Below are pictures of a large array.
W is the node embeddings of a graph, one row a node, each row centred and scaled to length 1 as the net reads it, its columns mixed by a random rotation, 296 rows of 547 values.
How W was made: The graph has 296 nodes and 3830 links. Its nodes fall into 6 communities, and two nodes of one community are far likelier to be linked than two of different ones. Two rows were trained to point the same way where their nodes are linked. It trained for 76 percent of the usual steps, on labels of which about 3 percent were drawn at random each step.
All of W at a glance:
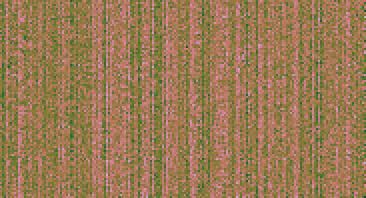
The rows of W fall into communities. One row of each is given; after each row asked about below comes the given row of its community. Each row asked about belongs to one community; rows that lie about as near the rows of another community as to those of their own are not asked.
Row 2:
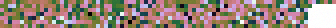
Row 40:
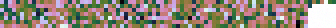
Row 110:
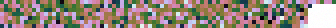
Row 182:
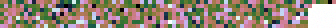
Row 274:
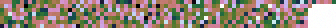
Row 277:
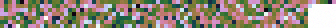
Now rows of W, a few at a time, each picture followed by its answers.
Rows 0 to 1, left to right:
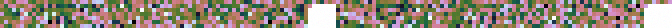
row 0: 110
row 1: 274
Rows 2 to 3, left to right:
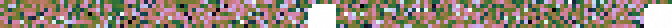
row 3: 274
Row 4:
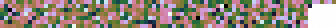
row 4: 2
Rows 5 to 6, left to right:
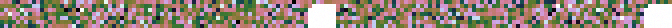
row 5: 274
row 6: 2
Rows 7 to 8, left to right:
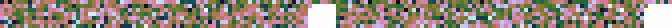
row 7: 40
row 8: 110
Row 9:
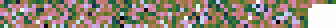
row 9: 277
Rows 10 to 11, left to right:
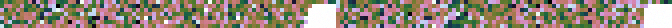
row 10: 40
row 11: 277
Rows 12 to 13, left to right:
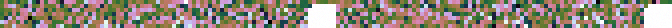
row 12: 110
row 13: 182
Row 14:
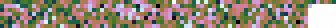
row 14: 274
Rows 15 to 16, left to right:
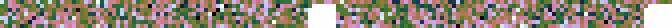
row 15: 2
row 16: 110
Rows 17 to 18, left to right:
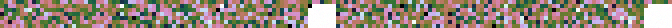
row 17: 2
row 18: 182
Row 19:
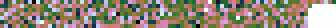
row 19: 40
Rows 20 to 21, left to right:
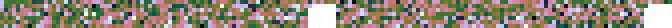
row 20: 277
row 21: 277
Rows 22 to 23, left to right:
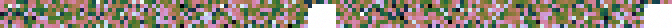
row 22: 2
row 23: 182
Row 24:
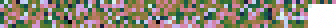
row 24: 182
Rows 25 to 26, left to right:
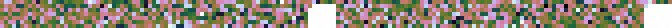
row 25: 110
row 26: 277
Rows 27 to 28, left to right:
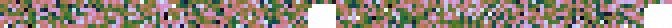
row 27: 182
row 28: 274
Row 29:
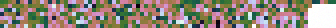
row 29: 182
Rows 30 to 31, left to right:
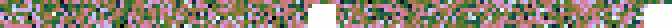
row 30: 110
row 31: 40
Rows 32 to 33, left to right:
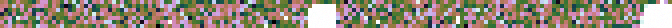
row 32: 182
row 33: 40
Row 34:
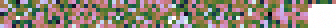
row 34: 182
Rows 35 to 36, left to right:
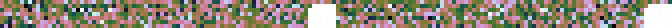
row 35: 274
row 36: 40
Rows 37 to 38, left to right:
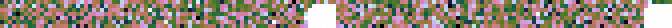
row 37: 40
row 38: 277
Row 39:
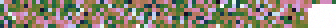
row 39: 274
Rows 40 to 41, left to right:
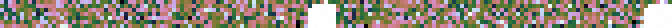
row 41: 40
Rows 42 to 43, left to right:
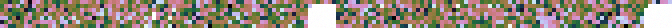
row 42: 40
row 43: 2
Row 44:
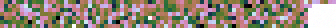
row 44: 277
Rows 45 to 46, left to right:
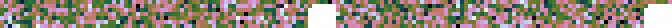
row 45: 182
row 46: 110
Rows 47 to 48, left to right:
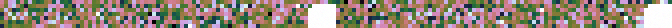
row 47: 274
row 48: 40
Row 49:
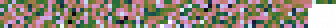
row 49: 277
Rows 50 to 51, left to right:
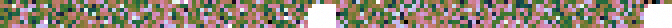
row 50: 110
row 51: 182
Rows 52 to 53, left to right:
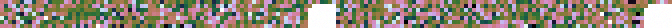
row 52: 2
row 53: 40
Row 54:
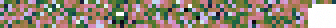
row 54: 277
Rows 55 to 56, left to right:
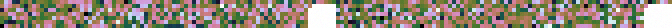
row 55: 274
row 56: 40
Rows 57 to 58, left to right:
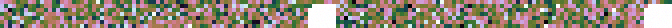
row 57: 2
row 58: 274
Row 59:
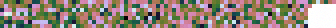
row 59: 274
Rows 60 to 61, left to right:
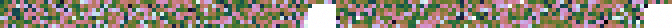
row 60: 40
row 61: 110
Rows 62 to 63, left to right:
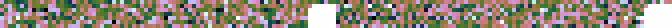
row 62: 182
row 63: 40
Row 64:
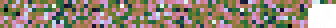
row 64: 110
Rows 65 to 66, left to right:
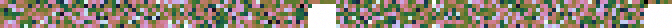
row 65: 110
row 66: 2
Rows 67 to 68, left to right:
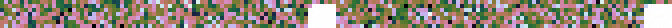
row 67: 110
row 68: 182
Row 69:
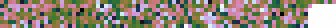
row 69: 2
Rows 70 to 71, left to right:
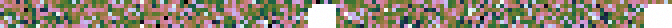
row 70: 182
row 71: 274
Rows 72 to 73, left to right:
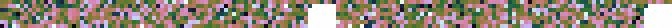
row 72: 110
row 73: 110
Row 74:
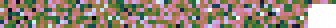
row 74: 40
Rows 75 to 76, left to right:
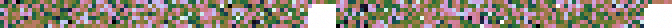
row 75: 277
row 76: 274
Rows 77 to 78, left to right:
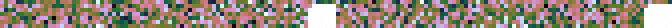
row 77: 277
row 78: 277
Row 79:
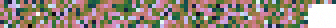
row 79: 40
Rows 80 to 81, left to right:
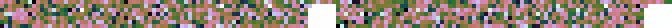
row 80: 274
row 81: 274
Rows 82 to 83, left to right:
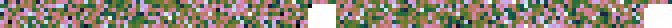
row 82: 2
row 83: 274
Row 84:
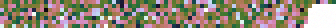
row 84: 40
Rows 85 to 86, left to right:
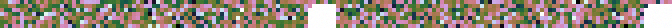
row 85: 110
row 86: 2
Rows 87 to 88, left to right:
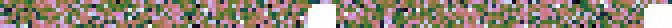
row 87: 40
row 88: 274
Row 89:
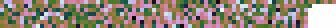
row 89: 2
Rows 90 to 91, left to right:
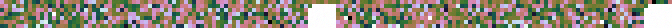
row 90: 110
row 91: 182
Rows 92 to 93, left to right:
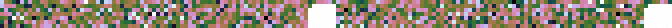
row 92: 274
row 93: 2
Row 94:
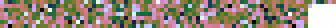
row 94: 277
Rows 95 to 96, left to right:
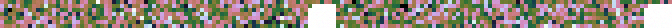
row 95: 2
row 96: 182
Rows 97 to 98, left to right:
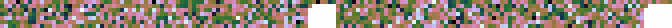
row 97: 182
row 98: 277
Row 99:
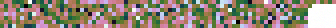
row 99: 274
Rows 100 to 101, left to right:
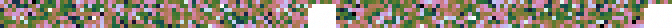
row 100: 274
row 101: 110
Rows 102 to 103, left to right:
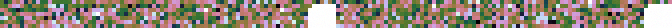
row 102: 40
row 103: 2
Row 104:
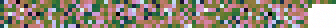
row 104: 274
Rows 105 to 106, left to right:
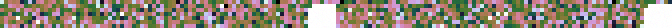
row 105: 2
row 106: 40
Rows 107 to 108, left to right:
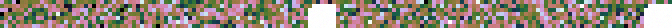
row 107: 182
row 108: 2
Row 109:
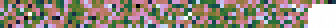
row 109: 277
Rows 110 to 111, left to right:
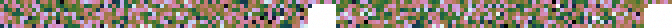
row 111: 274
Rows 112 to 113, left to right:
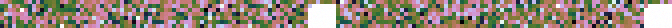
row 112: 274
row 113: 274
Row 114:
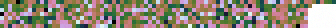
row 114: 277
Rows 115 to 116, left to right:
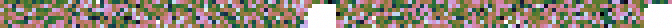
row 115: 277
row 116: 182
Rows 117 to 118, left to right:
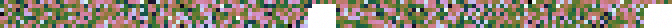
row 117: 2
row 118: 274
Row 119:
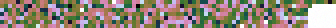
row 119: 182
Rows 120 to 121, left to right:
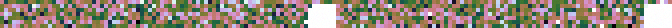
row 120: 2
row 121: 40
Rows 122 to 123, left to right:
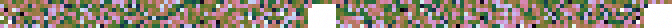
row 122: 182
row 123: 110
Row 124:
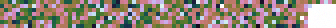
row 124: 40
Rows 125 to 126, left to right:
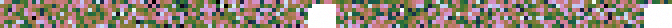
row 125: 2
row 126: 277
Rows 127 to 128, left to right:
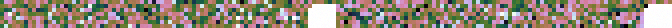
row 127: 182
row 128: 2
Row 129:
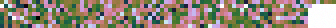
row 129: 274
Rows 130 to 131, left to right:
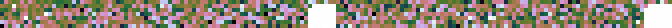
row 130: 110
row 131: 110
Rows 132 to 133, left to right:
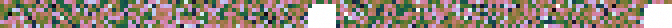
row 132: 110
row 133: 274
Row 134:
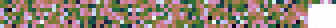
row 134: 40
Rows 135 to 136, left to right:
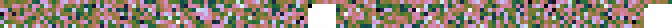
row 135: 2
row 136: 274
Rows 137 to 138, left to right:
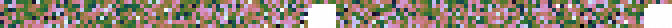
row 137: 40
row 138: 2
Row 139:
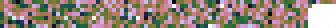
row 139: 274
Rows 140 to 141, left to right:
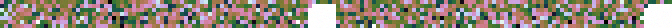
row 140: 277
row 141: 110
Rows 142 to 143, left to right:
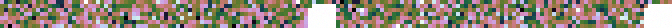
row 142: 277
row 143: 277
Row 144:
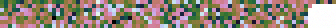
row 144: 277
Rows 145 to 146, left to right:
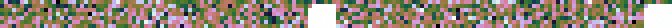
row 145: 182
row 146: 182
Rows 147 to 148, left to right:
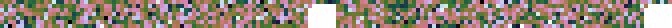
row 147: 277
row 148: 110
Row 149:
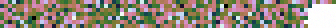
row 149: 2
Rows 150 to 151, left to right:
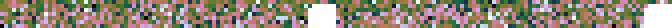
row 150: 110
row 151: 40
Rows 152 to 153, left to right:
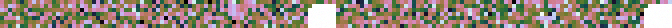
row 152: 2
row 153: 2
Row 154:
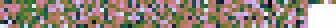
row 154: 40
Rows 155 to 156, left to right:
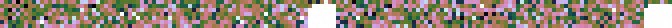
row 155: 40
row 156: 274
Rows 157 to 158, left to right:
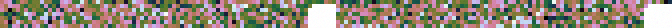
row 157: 2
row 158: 277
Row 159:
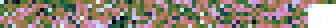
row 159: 277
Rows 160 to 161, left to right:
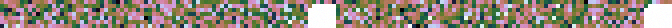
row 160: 110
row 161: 274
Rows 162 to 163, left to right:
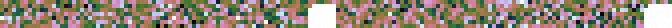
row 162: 182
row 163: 110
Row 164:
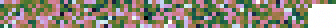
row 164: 110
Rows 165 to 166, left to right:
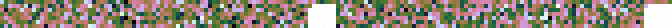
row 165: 277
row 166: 274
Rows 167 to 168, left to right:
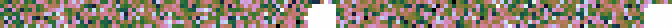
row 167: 40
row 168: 110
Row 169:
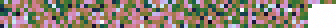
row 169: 110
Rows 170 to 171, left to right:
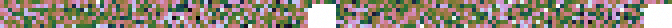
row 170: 2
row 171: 110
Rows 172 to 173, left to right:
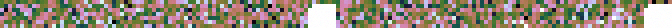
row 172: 277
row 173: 182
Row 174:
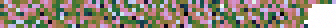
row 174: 2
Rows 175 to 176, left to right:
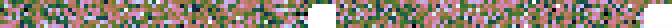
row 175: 182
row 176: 274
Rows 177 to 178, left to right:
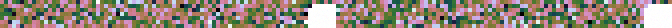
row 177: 2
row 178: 277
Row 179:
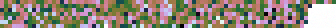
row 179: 110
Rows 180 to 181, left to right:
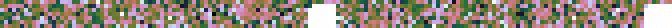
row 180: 2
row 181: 40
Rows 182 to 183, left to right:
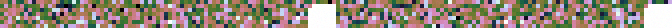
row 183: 182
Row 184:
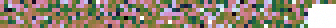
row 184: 2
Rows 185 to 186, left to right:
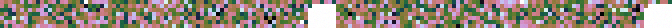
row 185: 110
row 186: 110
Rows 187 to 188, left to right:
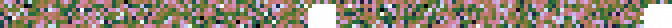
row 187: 274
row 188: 40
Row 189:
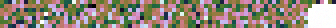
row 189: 40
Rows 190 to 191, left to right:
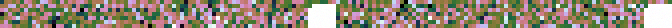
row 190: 2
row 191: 274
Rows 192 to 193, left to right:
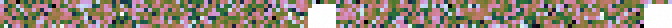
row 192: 277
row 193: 277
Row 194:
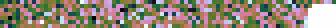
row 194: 40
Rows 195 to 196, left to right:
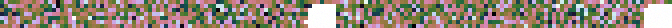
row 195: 2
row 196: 274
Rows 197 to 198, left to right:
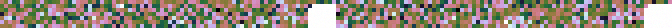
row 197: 182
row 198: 182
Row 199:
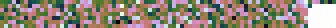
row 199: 277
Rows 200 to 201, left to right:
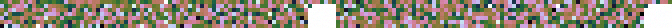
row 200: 110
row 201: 2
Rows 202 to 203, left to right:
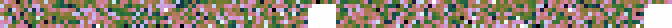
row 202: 182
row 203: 277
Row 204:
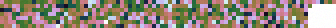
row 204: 110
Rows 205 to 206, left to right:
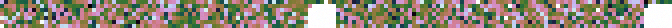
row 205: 40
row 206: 2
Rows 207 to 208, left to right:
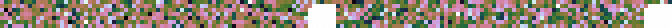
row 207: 277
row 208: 274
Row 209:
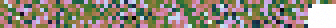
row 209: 2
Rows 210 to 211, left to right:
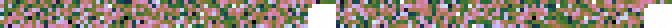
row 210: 277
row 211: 277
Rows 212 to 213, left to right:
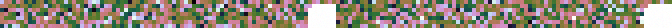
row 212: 110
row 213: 40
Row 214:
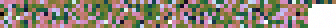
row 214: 182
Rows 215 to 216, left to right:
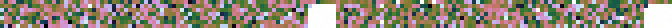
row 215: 277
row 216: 2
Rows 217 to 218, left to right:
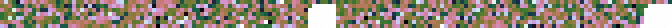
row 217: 182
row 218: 40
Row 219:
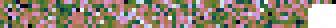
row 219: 274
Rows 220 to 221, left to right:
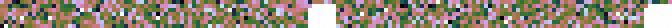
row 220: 274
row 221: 182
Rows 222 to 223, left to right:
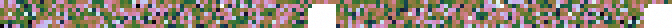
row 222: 274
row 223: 110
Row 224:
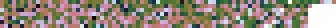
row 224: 40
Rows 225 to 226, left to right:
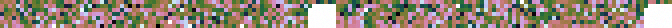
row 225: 182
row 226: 110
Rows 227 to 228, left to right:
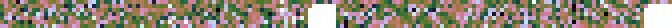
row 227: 182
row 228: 274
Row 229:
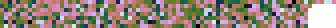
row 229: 40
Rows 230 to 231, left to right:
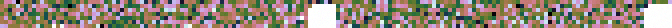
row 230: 182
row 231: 2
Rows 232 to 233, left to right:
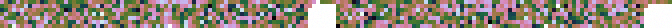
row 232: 110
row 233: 274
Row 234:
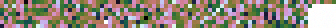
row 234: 110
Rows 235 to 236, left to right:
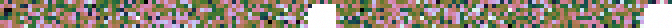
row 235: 110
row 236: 40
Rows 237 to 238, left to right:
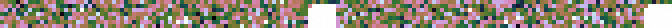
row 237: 182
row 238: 182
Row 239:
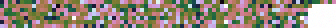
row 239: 40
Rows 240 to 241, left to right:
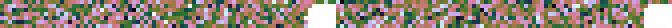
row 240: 40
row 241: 277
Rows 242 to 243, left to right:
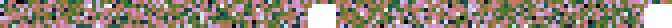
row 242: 277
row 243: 277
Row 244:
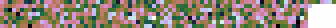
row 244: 40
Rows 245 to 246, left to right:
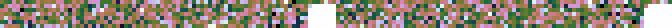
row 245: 40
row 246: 40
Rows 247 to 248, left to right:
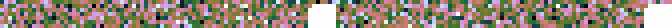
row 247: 182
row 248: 277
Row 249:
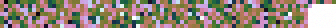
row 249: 277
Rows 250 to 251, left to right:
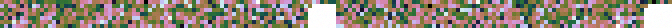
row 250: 110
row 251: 182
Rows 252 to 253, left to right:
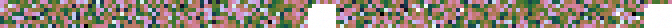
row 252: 2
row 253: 182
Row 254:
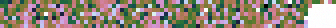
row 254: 40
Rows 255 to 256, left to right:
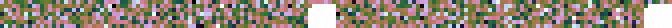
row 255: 274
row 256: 182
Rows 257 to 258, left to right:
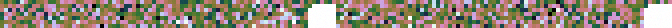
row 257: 182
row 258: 2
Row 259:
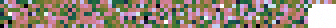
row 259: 274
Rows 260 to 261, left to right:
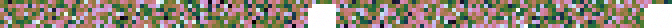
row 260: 277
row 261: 277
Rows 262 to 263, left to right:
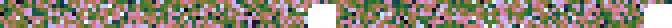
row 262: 277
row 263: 110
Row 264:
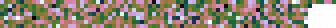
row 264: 2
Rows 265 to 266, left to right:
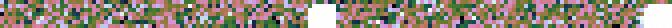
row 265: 277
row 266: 40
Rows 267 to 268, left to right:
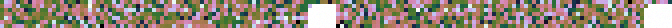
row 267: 182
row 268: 274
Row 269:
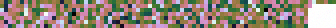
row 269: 277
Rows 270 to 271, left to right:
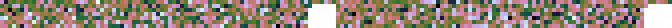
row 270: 2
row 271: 110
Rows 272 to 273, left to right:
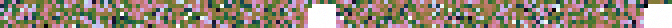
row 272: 277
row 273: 2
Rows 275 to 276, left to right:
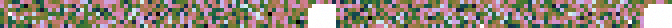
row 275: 274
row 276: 40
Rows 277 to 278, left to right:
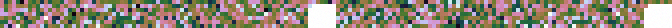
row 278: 182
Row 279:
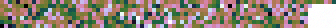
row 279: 274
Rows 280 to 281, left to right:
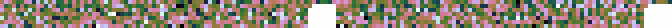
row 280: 182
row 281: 274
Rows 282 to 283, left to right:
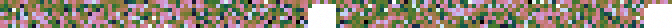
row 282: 110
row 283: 274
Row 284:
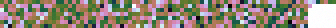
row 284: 277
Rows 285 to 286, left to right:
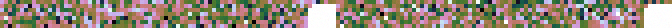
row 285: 277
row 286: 182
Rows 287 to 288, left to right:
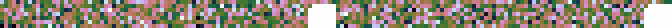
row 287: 274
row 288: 274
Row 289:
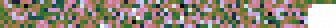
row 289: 274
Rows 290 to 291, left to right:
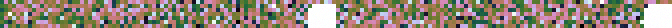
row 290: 274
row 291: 2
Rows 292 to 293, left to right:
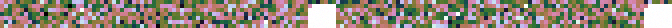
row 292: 182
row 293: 277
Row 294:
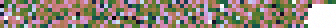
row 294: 2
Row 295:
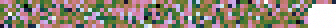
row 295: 274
